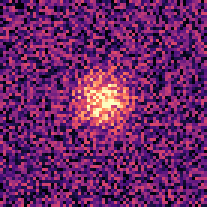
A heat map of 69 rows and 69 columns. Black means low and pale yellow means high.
Bumps: one, in the centre. Stripes: none. Odd rows or columns: none. Slope: none. Seam: none. Average level on the scale: 30%.
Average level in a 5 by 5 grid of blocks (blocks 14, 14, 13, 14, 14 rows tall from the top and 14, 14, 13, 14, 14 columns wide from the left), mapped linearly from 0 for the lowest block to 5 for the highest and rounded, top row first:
00000 / 00100 / 01510 / 00100 / 00000
